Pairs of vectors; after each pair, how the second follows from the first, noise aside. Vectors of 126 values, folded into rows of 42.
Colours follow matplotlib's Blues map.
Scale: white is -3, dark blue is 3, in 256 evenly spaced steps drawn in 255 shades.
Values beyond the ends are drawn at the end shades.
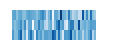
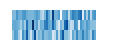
negated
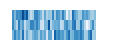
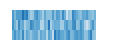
shrunk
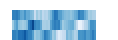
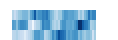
negated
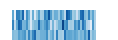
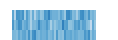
shrunk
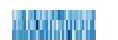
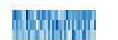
negated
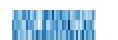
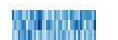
negated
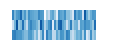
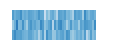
shrunk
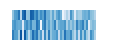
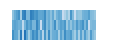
shrunk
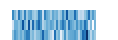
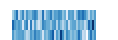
negated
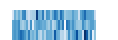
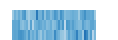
shrunk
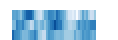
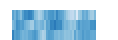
shrunk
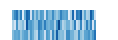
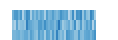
shrunk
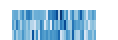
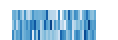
negated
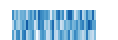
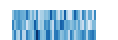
negated
